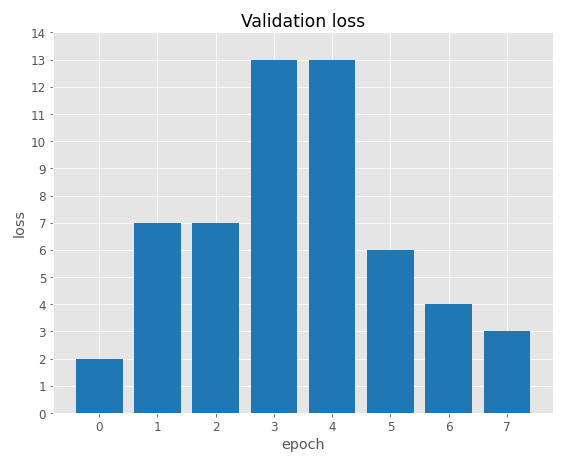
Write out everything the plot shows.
Title: Validation loss
x-axis: epoch, ticks 0 1 2 3 4 5 6 7
y-axis: loss, ticks 0 1 2 3 4 5 6 7 8 9 10 11 12 13 14
Values:
2 7 7 13 13 6 4 3
